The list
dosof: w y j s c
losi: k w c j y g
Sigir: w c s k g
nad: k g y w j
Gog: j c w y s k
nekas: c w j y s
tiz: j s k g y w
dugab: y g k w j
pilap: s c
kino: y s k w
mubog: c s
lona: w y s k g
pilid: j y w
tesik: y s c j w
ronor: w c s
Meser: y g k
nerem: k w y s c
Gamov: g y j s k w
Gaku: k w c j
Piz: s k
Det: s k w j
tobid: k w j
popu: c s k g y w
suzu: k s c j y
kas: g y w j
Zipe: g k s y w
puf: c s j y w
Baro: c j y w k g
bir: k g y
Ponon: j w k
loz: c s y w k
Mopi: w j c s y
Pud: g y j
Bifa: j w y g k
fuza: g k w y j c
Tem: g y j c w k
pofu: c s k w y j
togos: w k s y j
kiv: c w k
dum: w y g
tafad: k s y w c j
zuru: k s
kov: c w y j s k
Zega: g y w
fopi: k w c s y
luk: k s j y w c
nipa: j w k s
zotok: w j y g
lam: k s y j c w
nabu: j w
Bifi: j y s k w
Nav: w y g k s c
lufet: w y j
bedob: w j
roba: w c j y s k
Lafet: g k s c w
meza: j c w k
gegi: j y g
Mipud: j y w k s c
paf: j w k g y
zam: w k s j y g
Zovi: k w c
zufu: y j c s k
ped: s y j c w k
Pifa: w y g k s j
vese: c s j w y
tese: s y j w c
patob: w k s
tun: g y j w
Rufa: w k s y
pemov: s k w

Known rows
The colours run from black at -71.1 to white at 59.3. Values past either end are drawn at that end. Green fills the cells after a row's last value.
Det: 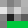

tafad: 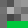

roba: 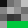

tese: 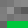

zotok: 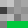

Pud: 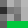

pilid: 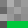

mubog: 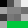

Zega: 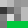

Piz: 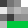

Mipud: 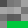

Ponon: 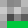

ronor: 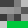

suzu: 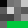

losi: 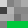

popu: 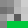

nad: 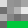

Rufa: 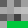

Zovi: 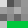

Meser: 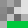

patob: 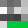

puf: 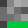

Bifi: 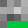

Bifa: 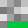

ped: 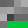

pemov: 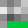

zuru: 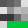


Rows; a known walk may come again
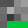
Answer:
tafad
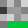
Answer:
gegi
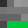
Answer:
nekas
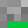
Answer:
nabu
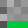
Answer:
pilid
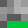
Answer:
pofu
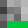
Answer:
Pud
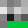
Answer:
Det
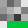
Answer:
Sigir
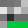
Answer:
nipa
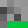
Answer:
fuza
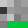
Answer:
zotok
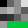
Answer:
zufu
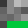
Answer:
puf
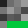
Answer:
dosof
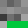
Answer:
nerem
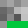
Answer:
Zipe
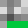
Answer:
pemov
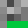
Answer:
Gaku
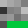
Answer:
kas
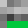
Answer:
tobid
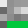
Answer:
nad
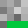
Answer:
tiz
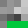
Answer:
Pifa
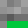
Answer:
bedob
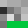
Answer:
Zega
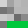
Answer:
Baro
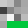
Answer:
dum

